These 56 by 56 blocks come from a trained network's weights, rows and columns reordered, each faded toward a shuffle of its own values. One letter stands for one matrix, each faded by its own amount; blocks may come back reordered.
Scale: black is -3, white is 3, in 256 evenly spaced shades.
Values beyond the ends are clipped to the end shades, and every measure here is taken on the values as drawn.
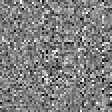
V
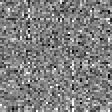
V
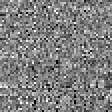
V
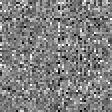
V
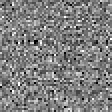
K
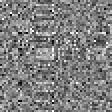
K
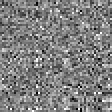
K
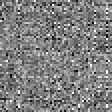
V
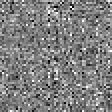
V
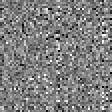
V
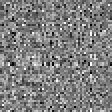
K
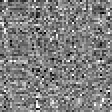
V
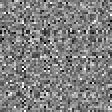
V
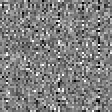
V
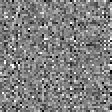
V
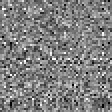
V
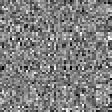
K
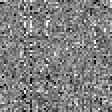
V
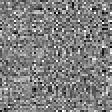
K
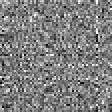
K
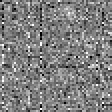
V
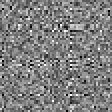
K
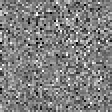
V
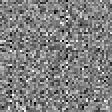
K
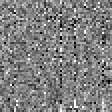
V
